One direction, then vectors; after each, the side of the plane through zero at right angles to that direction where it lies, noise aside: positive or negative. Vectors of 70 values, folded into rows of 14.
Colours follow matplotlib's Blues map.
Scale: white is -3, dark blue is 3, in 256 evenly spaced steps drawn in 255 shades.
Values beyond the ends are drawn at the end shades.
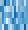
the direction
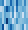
negative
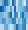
positive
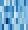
negative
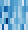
negative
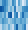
positive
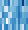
positive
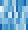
negative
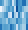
negative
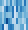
negative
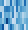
negative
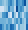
negative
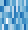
positive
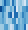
positive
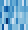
negative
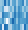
positive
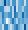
positive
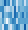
positive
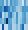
negative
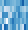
positive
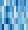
negative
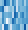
positive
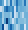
negative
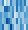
negative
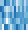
positive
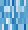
positive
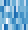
positive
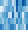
negative
